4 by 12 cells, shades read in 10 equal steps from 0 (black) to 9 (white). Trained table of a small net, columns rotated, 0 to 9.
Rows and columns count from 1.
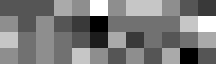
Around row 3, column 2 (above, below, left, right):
3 4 7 5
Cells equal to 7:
5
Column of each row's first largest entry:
6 12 1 5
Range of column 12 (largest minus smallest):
7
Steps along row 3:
down up down down down up down up down up up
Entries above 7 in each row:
1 1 0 0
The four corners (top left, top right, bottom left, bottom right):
3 2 5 3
